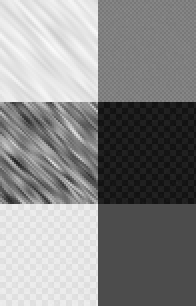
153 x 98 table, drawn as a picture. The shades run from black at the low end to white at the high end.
It is made of 3 by 2 panels. Panel 1,1: very high, slanting down to the right, faint in contrast. Panel 1,2: middling, checkered, faint in contrast. Panel 2,1: middling, slanting down to the right, strong in contrast. Panel 2,2: very low, checkered, faint in contrast. Panel 3,1: very high, checkered, faint in contrast. Panel 3,2: low, flat.
